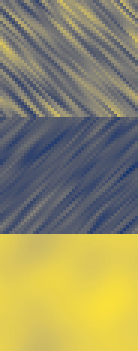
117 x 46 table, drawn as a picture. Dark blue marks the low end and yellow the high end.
It is made of 3 by 1 panels. Panel 1,1: middling, slanting down to the right, strong in contrast. Panel 2,1: low, slanting up to the right. Panel 3,1: very high, smooth, faint in contrast.
